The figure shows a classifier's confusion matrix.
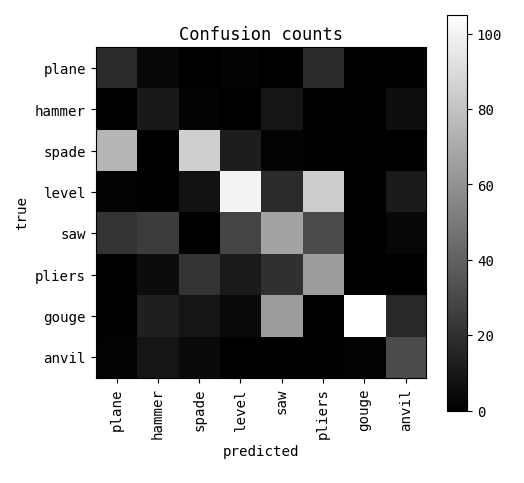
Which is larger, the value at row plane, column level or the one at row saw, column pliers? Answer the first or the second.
the second
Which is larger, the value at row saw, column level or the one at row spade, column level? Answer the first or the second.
the first
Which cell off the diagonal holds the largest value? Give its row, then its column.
level, pliers
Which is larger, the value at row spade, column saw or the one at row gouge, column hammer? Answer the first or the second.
the second
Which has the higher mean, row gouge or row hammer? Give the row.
gouge
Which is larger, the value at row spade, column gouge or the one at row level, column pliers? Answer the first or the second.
the second
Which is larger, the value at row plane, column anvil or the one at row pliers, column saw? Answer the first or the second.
the second
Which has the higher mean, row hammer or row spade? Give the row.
spade
